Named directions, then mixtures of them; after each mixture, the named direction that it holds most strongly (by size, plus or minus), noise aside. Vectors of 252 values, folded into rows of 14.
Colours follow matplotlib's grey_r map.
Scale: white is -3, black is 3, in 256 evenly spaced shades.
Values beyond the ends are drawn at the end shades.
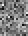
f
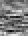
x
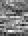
x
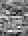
x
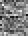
x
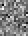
f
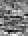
x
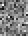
f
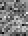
f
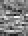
x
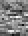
x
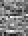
x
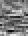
x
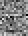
f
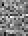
f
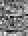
x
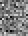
f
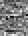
x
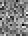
f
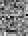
f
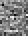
x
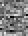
x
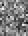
f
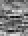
x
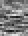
x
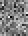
f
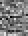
x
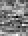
x
